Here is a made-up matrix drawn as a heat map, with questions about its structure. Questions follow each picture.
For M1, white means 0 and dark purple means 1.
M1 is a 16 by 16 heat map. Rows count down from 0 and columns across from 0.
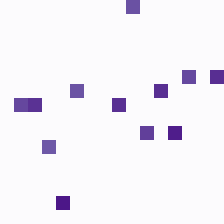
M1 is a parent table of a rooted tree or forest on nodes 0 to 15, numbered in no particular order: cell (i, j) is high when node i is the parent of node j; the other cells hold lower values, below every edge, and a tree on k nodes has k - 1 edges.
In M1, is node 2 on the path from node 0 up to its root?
no
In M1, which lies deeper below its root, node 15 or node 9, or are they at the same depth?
node 15
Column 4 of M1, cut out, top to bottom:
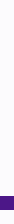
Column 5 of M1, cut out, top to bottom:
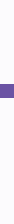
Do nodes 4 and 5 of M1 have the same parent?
no
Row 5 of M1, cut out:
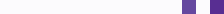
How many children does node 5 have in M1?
2
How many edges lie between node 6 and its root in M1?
0
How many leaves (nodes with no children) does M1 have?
9
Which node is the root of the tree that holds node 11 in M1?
6
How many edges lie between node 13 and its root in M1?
2
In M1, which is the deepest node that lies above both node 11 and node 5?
6
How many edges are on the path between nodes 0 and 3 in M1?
3
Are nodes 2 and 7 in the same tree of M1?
yes
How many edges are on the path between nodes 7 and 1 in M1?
1
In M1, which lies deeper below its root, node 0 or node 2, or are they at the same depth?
node 2
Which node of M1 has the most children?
7
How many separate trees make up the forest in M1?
4
